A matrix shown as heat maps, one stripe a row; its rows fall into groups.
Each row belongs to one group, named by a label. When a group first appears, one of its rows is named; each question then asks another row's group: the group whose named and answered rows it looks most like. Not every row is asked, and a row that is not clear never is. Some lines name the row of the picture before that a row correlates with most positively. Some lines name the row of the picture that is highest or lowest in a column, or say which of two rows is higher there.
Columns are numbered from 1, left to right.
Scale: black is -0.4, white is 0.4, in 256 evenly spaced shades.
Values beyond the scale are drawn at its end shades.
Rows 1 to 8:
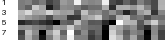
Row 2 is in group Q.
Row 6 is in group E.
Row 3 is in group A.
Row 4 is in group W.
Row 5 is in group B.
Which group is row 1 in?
Q
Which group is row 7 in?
E
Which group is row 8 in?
E
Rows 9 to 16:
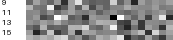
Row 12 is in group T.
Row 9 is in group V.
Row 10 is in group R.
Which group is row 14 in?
Q
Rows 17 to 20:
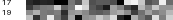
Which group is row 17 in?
B
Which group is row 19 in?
V
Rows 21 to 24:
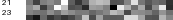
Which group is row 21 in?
W
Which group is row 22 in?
T
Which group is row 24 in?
B
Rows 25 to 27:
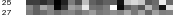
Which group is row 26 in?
Q
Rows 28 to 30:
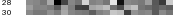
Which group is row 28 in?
Q
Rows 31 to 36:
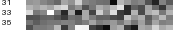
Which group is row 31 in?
E
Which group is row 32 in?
A
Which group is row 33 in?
R
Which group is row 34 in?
B
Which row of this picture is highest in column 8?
36
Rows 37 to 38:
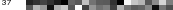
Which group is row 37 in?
B
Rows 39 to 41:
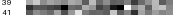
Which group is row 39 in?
A
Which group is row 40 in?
B
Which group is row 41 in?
V
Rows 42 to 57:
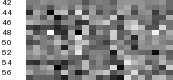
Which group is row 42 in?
T
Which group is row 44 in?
E
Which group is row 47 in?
B
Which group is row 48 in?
R
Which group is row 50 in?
V
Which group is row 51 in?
V
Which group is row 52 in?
E
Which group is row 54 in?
B
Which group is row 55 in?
Q
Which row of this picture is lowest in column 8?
48
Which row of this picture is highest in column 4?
48
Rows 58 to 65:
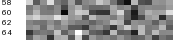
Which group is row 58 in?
R
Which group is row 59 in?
V
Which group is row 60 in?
V
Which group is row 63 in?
T
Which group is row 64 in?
V
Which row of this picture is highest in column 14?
60
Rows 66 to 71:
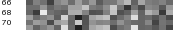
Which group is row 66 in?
E
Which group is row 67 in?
Q
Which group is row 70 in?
E
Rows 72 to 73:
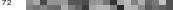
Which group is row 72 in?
T
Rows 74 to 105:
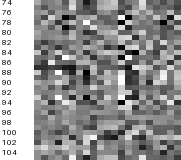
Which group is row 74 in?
W
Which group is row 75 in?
W
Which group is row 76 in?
T
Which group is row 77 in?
Q
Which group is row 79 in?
Q
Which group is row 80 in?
W
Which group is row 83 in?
E
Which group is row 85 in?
T
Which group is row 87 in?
B
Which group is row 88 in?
R
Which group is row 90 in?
R
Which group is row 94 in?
T
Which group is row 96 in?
T
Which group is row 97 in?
T
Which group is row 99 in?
W
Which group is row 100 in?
E
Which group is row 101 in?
V
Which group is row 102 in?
E
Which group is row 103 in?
A
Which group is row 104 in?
E
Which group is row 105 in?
W
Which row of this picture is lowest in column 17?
90
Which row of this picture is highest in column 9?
101
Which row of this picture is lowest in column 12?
101
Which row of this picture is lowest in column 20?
77
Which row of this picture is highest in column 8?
78
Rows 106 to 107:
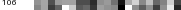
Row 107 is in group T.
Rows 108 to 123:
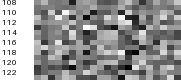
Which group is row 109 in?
Q
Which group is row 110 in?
T
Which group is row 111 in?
R
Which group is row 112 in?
A
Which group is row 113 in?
V
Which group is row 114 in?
W
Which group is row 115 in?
W
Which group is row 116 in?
R
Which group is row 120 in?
W
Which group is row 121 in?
B
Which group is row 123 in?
T
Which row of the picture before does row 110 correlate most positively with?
107
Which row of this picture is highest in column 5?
110
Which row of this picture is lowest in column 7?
123
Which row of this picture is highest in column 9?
113
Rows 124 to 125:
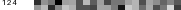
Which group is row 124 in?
E
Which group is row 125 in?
T
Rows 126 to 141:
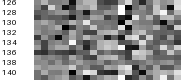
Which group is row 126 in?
V
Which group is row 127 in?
Q
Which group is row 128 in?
R
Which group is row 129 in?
B
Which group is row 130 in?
E
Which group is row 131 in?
Q
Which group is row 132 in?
W
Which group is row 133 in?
E
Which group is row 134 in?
W
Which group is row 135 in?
R
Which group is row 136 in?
B
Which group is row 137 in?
W
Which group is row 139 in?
A
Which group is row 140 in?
V
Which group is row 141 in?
R
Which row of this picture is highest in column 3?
127
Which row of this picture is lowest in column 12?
140
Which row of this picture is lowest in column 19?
130
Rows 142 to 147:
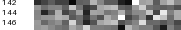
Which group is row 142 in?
B
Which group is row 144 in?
R
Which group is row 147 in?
E
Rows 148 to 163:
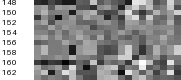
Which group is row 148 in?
B
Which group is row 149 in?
T
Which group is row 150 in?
V
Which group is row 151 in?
E
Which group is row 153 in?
T
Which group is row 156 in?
V
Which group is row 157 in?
V
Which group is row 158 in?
V
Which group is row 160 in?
B
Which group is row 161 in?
W
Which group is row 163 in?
W
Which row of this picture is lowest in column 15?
159
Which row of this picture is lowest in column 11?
151
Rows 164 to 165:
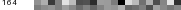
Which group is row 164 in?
T
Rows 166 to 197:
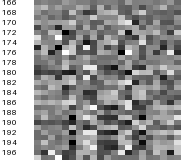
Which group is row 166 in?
T
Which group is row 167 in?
A
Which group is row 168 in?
W
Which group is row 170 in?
A
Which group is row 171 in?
E
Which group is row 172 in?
Q
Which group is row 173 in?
R
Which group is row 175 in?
E
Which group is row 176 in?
T
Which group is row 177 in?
V
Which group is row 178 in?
T
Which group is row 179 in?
V
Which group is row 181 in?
E
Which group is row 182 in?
A
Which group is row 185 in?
W
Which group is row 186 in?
A
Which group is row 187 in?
V
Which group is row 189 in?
V
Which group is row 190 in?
B
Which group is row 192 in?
V
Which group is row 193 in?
Q
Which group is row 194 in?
V
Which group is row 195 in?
V
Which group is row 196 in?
Q
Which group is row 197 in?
R
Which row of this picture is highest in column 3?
196
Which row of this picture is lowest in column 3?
176
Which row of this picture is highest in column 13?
196
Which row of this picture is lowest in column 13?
176
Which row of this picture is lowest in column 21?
176
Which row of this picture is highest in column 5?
176
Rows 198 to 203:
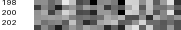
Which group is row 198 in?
T
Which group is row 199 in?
E
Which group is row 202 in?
W
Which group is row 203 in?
E
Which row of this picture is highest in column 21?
201
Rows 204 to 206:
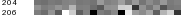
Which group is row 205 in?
A
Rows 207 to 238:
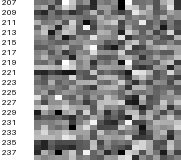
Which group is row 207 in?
T
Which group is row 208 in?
T
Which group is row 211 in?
W
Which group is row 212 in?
E
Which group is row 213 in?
T
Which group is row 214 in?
Q
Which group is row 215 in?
E
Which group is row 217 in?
Q
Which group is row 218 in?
V
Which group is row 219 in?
T
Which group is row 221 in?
B
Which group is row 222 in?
W
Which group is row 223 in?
Q
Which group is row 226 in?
R
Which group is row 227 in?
R
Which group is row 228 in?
A
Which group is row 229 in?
E
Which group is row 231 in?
V
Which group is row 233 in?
A
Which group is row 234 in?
A
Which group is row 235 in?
B
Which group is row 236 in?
B
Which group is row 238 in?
A
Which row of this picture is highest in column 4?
226
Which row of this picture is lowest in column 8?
211
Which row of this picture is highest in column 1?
226
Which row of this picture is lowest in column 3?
213
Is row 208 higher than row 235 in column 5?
Yes
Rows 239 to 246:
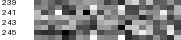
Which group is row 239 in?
E
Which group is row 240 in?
Q
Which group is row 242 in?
A
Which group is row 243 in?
W
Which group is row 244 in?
T
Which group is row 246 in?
Q
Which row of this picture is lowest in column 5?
245
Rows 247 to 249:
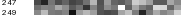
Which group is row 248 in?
R
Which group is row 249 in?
V
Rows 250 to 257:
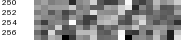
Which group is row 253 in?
W
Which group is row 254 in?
W
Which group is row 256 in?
Q
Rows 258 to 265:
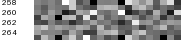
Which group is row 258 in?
T
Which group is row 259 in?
W
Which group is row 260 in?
Q
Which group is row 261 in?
E
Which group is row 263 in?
A
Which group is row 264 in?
W
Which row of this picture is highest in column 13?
260
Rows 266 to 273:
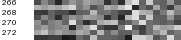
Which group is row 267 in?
A
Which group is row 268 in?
B
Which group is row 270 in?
W
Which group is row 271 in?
V
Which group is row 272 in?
A
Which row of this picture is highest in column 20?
273
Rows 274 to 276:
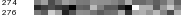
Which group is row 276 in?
Q
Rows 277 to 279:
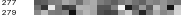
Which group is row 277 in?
V
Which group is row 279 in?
V
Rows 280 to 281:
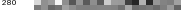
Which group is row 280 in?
R
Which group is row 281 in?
T
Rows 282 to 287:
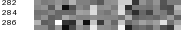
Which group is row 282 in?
A
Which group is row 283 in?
Q
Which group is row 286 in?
R
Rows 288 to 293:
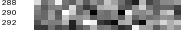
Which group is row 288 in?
R
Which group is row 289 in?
W
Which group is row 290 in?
T
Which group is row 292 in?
V
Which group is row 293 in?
B
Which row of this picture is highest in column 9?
292
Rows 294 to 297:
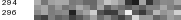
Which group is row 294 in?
R
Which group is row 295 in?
A
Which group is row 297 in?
B
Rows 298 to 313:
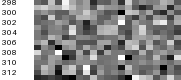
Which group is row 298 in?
T
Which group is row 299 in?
A
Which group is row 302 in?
R
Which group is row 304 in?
W
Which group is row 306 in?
T
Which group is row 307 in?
E
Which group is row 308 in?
R
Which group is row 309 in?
Q
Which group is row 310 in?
Q
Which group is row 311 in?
E
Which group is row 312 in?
E
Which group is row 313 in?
B
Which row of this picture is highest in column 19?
302
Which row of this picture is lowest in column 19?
311
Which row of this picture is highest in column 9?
309
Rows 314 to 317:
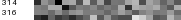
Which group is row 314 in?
E
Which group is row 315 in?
Q
